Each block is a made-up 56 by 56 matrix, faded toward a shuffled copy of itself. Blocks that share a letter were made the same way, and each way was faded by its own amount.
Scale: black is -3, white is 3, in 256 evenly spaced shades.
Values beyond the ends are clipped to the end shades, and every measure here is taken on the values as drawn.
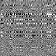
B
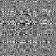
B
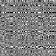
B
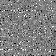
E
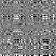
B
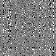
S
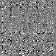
S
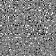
E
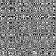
B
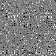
E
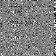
S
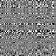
B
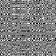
B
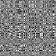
B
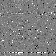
E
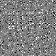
E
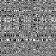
B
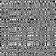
B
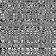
B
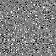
E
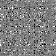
S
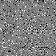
E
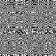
B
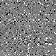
E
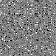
E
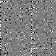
S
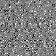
E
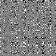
S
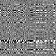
B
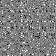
E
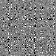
S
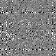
S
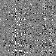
S
